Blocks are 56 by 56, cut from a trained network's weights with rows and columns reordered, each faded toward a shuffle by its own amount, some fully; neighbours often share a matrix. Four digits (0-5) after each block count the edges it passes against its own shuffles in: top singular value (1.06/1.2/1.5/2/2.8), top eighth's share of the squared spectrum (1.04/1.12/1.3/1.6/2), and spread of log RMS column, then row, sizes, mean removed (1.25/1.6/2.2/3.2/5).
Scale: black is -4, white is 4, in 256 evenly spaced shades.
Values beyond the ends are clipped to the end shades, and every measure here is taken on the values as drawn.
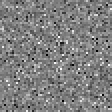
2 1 0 0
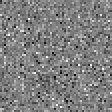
2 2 0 0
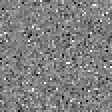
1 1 0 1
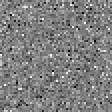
0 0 0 0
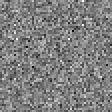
3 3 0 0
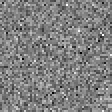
2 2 0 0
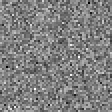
0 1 0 0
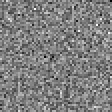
1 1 0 0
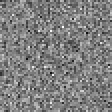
2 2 0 0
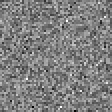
0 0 0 0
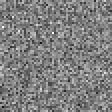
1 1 0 0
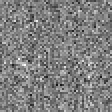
2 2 0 1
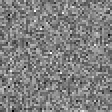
0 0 0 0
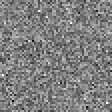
0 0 0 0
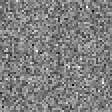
2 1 0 0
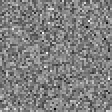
0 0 0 0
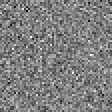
2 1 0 0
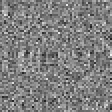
4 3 1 2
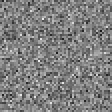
3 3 0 2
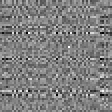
5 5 2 3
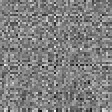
4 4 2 3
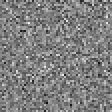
3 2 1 1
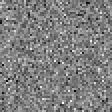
0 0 0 0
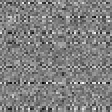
5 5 1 3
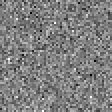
2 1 0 0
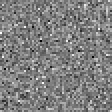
2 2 0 0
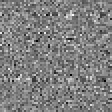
3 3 0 2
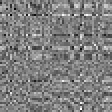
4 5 1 3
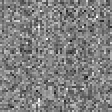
3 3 0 1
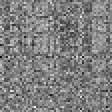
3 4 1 2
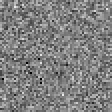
2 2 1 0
